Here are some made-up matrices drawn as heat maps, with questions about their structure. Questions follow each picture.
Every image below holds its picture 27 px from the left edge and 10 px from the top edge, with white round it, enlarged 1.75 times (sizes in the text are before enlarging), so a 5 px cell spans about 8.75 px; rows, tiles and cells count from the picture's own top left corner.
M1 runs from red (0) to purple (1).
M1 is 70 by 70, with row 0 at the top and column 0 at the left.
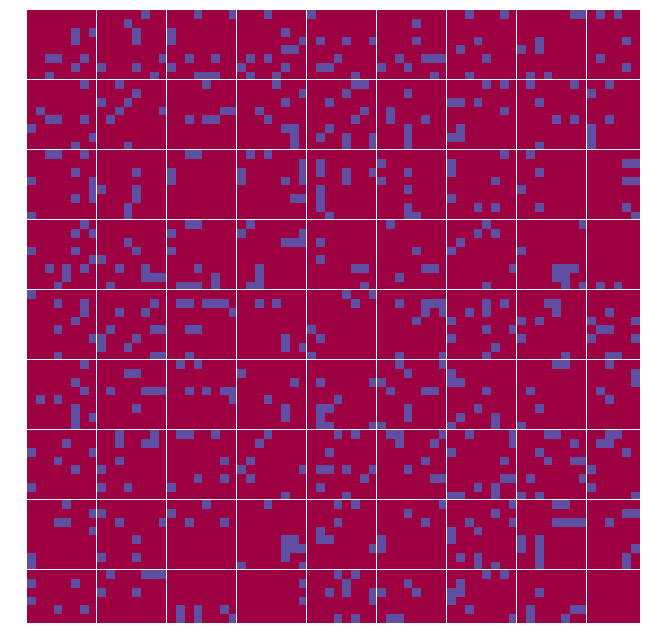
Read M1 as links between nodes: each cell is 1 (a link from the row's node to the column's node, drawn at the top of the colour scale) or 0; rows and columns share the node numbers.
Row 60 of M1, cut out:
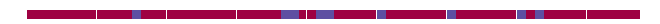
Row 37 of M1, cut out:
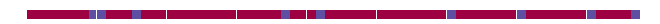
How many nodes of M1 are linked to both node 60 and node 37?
5
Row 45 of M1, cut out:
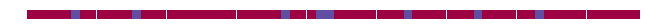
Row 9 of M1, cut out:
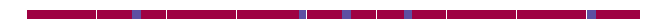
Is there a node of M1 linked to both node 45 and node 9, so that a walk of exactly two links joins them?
yes
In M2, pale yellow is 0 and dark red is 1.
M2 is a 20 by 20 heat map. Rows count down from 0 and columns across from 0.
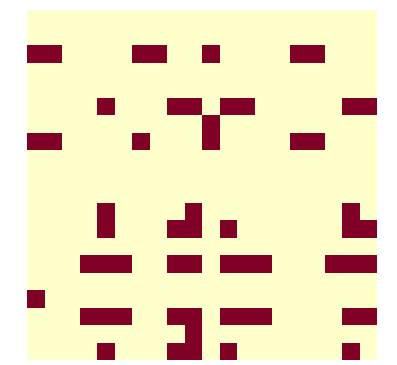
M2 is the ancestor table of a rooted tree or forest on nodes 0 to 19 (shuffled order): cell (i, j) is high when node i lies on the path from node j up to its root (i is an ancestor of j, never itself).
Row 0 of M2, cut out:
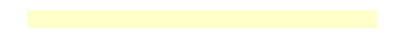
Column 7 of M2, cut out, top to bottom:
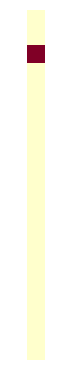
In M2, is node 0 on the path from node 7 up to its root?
no
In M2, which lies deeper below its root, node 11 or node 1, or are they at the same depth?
node 11
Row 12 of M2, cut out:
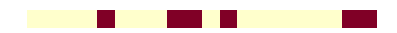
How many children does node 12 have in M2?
1
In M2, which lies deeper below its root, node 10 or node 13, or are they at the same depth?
node 10
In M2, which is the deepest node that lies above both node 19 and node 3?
17
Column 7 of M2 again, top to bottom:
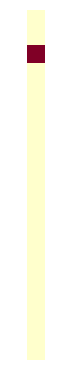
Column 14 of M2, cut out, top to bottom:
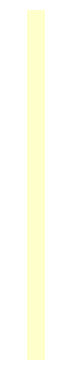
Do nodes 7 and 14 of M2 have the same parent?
no
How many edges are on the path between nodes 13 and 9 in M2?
7
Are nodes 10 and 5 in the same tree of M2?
no
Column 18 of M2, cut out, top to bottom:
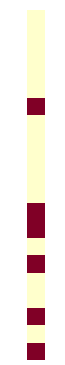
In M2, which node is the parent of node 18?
11
